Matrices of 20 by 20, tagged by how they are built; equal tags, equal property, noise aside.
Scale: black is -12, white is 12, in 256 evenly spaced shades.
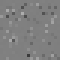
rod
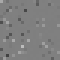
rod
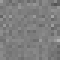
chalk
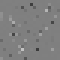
rod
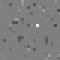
rod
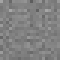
chalk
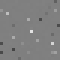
rod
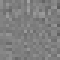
chalk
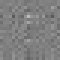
chalk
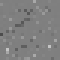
rod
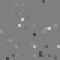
rod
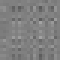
chalk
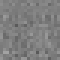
chalk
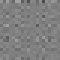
chalk
